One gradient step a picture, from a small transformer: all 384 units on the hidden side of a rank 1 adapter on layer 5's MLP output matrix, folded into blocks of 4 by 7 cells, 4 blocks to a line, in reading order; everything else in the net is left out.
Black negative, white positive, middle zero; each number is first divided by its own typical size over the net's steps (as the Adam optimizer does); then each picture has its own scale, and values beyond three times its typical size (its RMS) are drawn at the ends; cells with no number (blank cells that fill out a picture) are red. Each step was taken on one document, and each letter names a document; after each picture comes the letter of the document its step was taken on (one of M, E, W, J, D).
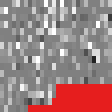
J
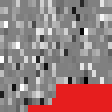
J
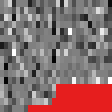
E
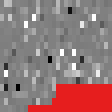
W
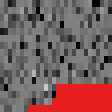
E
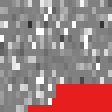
J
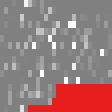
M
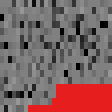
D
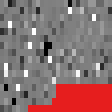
W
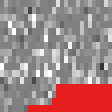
E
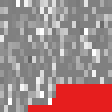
J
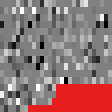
J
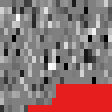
D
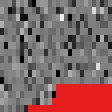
D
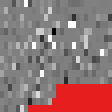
M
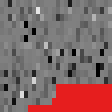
W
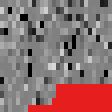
D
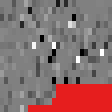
M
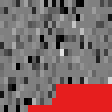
J
